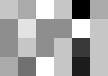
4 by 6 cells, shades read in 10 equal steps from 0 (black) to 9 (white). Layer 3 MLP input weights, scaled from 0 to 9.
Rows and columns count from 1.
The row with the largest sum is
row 2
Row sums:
35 39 33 34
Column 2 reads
6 8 7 4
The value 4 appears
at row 4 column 2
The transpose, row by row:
7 5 5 6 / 6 8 7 4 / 9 5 5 9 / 7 5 7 7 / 0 9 2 1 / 6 7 7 7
